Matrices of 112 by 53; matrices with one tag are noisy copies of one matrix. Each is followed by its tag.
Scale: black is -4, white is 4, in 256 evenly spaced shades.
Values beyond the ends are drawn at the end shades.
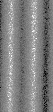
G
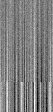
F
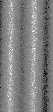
G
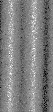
G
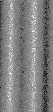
G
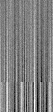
F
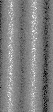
G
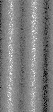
G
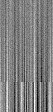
F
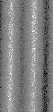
G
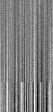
F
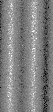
G
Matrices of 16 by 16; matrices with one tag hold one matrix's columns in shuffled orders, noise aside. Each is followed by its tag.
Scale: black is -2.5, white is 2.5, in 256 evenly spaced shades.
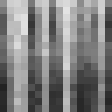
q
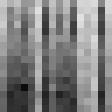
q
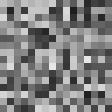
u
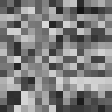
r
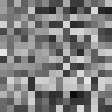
r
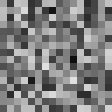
u
